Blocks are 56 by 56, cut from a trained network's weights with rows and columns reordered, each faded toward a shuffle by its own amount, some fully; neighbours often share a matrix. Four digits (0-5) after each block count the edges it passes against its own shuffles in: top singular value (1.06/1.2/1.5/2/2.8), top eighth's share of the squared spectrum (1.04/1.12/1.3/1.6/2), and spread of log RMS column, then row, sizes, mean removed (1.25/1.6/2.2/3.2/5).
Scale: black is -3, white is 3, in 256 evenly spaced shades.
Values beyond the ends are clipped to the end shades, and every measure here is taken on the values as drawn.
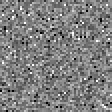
1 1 0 0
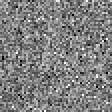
1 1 0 0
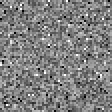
0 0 0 0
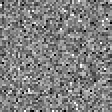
2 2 0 1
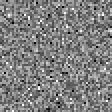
0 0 0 0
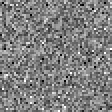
0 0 0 0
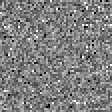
0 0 0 0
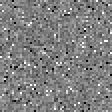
0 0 0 0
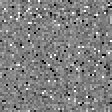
0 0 0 0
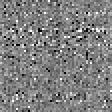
2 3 0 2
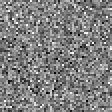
1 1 0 0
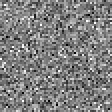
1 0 0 0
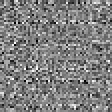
4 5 1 3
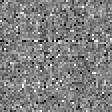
2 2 0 1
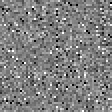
2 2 1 0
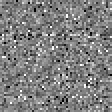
2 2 0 2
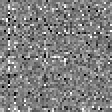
3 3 2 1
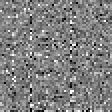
3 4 2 1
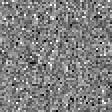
2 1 0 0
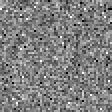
1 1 0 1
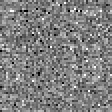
2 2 0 1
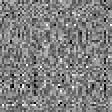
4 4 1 2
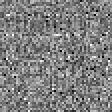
3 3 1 2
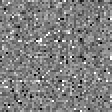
2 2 0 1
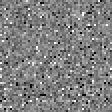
2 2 1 2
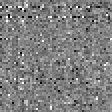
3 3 1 2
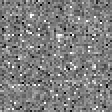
2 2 0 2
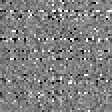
3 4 0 3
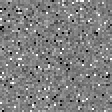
0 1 0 0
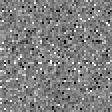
1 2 0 1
